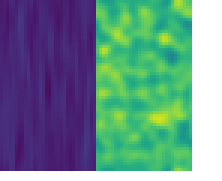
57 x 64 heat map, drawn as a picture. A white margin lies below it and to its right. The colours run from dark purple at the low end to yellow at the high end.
The table splits into one row of 2 panels. Panel 1,1: very low, streaked downward, faint in contrast. Panel 1,2: high, blotchy.
